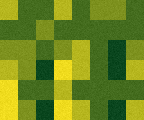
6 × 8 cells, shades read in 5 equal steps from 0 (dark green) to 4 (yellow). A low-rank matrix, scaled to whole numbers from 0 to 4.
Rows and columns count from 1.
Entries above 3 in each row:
0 0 0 1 1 2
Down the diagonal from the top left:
3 1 1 4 1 1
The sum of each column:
17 9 5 17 12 7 4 11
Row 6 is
4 2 0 4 3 1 0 3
